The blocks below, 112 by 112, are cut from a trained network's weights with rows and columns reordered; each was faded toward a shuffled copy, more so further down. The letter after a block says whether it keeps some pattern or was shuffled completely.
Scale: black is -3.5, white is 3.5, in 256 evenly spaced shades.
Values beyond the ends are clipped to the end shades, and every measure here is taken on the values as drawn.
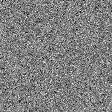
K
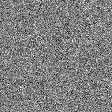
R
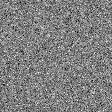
K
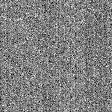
R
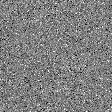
K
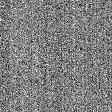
R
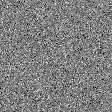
K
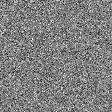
R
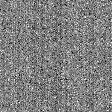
R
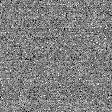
R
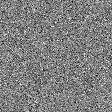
K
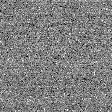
R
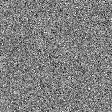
R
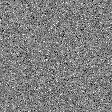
K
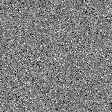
K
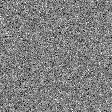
K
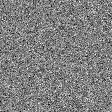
K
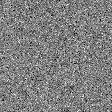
K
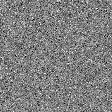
K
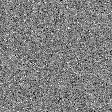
K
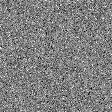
K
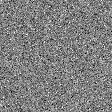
K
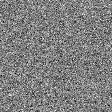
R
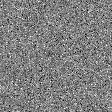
K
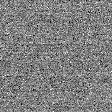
R
